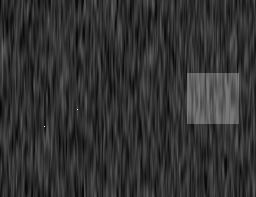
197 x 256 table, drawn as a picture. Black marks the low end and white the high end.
Odd patch: higher, in the middle right. Histogram: skewed, a long tail of high values. Lone odd cells: 2, each higher than its neighbours. Ninth with the highest average: middle right. Grain: streaks running down.
